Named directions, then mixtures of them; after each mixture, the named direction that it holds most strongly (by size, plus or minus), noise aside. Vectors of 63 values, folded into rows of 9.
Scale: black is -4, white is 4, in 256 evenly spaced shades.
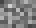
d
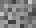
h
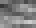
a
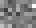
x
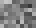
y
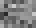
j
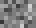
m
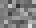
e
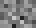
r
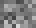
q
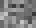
j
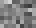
y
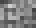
d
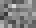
j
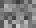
q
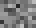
m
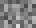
q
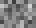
m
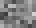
j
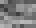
a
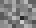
r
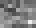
a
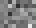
e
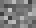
h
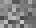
h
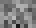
q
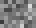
m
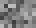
j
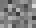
x
